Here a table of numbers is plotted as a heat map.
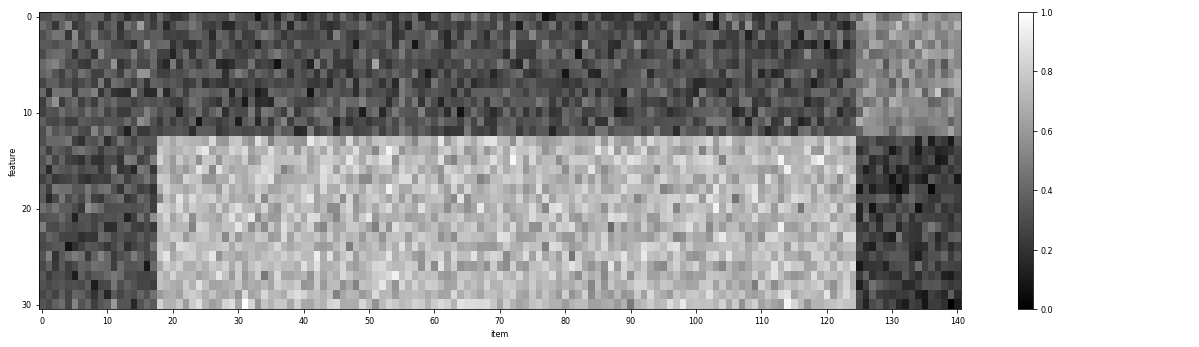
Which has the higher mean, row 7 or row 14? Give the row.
14
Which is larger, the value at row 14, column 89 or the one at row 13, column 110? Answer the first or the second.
the first
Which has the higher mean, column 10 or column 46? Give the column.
46
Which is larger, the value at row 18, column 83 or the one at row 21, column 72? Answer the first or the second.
the first
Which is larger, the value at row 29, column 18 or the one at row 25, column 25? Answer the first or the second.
the second
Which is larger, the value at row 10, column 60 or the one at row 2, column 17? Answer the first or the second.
the second
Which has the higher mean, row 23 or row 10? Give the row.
23
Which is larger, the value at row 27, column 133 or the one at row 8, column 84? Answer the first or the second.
the second
